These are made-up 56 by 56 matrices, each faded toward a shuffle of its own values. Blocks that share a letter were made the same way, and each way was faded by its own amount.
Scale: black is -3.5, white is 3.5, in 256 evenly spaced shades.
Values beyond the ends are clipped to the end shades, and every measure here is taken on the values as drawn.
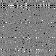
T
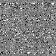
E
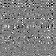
T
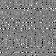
T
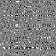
T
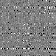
T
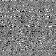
E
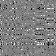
T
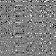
T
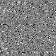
E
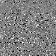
E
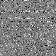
E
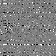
T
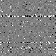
T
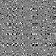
T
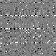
T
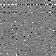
T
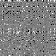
T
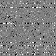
T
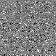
E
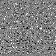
E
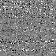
E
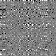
T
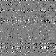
T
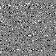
E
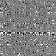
T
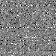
E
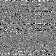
E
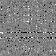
T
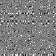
T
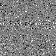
E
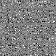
E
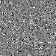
E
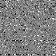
E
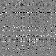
T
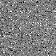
E
